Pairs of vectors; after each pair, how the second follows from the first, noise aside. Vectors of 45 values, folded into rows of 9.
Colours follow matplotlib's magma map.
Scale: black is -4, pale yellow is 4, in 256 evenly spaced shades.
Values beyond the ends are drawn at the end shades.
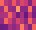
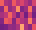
copied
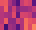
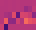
partly zeroed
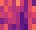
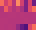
partly zeroed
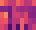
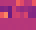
partly zeroed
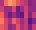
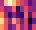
scaled up
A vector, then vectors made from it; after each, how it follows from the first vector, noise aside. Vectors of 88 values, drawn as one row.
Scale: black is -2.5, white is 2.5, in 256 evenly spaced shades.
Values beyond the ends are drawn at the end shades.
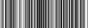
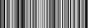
negated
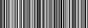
sign-scrambled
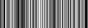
negated
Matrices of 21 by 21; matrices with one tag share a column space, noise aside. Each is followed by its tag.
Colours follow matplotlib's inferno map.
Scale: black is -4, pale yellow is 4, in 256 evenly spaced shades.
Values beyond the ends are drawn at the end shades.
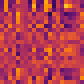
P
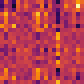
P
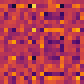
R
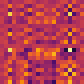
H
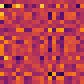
R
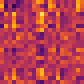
P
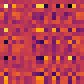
R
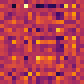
R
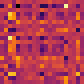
R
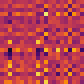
H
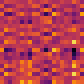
H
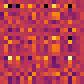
R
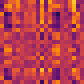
P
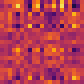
P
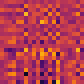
H
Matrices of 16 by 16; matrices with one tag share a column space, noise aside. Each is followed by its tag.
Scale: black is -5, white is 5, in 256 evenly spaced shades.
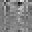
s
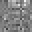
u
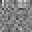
u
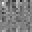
s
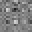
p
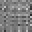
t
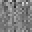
s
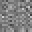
t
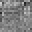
s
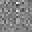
p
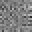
t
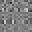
p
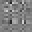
p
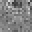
s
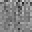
s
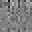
s
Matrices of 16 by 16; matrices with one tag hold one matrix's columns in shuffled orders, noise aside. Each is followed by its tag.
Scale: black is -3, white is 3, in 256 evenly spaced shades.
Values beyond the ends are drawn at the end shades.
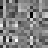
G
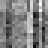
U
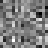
G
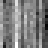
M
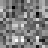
G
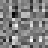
G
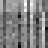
U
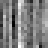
M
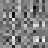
G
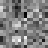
G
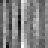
M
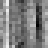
M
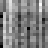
U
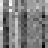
U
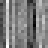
M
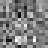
G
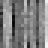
M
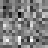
G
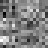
G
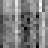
U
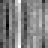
M
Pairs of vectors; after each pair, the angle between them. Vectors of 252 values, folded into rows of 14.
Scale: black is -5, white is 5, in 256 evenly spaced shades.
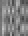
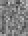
partly opposed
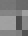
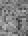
partly aligned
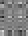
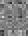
nearly opposite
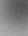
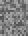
orthogonal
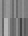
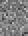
orthogonal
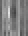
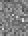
orthogonal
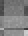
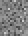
orthogonal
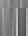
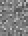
orthogonal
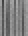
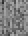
partly aligned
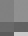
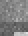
nearly parallel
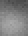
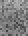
partly opposed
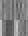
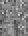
partly opposed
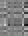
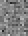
partly aligned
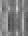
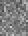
orthogonal
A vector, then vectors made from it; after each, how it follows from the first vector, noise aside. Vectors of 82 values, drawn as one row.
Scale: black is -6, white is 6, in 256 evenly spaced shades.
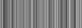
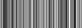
scaled up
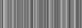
negated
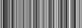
scaled up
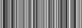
scaled up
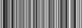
scaled up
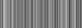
negated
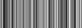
scaled up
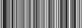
scaled up
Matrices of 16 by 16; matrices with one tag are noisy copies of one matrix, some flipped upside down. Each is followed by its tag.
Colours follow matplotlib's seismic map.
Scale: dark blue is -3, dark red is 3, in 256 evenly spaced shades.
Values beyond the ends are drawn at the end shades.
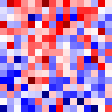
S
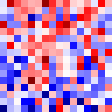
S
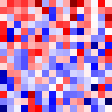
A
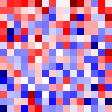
A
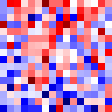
S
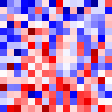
S
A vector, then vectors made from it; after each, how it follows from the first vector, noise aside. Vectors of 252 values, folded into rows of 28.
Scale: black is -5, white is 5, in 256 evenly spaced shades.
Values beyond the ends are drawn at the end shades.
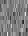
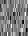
scaled up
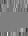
partly zeroed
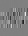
partly zeroed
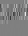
partly zeroed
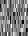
scaled up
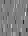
partly zeroed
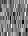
scaled up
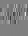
partly zeroed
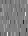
partly zeroed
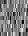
scaled up
